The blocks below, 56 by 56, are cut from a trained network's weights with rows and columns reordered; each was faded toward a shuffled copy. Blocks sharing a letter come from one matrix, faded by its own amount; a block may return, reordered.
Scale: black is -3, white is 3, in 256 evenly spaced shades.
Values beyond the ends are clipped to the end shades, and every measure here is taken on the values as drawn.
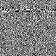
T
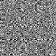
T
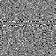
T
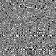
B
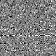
B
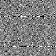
T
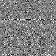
B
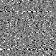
B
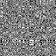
T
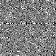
B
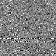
B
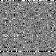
T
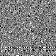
B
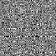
T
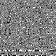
B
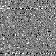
B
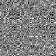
T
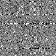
B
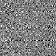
T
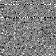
B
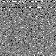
B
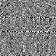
T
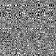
T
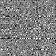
B
